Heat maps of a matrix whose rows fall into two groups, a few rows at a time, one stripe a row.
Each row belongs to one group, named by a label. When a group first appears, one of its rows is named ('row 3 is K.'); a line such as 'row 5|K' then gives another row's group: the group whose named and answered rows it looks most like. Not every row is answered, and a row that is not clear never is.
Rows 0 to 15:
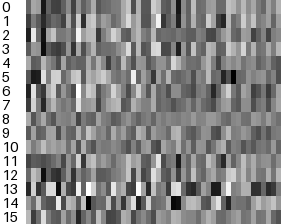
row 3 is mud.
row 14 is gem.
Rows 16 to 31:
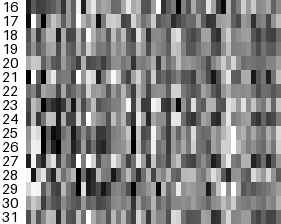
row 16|mud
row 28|gem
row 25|mud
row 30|mud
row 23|mud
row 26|mud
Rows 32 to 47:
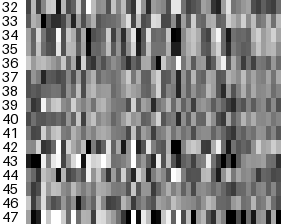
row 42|gem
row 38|mud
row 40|mud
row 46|gem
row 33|mud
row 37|mud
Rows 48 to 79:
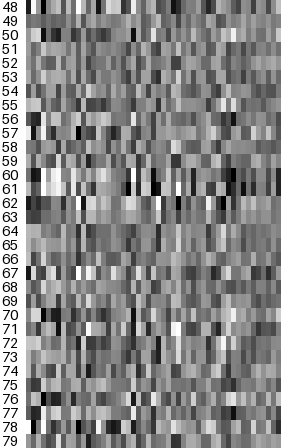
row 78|gem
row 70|mud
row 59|gem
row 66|gem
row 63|mud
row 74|gem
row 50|mud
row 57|gem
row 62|mud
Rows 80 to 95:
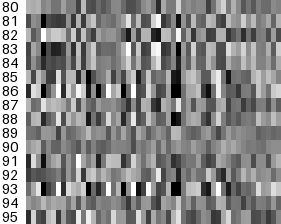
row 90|mud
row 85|gem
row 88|gem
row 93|gem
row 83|mud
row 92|mud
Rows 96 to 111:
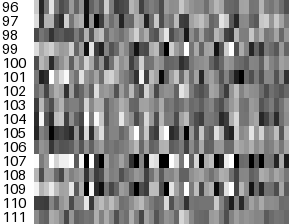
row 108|gem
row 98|mud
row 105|mud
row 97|gem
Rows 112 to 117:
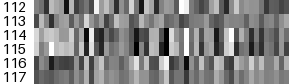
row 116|mud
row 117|mud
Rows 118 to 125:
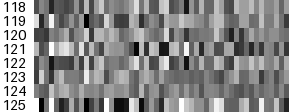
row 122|mud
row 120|mud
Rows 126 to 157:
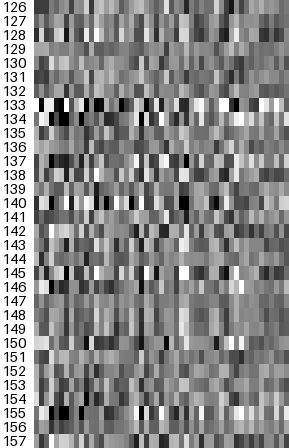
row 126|mud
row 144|gem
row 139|gem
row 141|mud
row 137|mud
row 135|gem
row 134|mud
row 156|mud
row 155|mud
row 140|gem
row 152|gem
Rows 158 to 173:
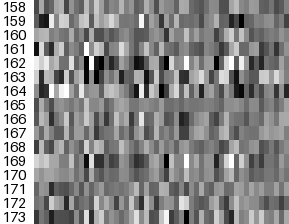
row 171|mud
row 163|gem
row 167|gem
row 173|mud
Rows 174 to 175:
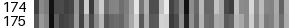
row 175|mud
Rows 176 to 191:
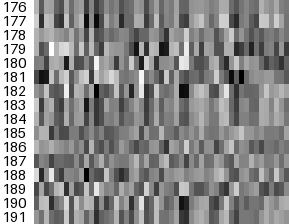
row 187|mud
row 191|gem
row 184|gem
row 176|gem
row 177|gem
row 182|gem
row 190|gem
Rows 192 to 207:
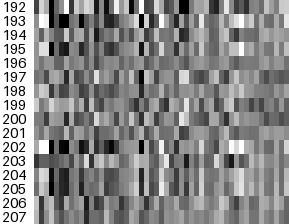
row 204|mud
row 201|gem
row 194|gem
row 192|gem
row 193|mud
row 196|gem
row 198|mud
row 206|gem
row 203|mud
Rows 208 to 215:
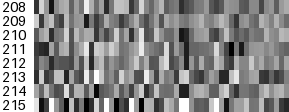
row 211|mud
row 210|gem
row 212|mud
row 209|gem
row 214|gem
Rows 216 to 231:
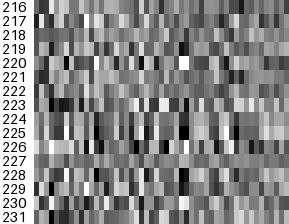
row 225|gem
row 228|gem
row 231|mud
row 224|gem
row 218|mud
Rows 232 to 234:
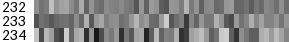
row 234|gem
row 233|mud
